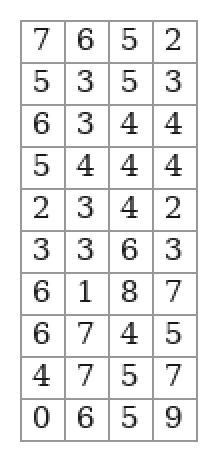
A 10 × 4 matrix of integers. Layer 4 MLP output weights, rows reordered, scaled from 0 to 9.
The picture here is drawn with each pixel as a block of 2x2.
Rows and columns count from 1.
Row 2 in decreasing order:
5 5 3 3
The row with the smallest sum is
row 5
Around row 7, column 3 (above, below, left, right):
6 4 1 7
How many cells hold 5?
7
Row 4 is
5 4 4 4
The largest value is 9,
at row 10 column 4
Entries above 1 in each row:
4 4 4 4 4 4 3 4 4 3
